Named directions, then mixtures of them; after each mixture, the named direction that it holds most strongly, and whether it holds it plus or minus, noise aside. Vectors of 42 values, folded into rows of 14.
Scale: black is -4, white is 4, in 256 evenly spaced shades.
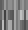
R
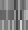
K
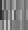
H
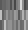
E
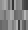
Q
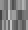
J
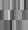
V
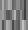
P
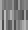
R, minus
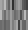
Q, plus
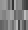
Q, plus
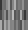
H, plus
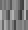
V, minus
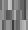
P, plus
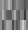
P, plus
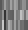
R, plus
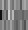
J, plus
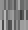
R, minus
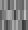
P, minus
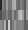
H, plus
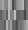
J, plus
